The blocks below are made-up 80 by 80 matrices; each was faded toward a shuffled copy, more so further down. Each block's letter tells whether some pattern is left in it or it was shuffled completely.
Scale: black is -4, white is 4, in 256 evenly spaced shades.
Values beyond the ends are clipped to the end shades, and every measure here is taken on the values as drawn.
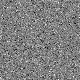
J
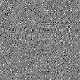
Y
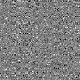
Y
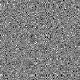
Y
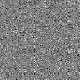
Y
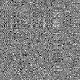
Y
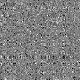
Y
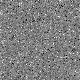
J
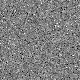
J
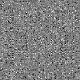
Y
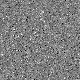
J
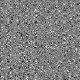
Y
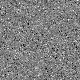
J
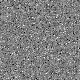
J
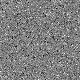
J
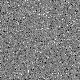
J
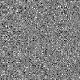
Y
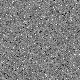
J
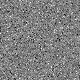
J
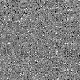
Y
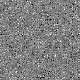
Y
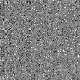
Y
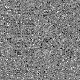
Y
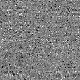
Y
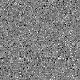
Y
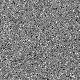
J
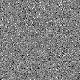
Y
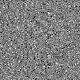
Y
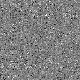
Y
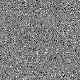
Y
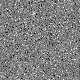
J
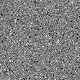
Y
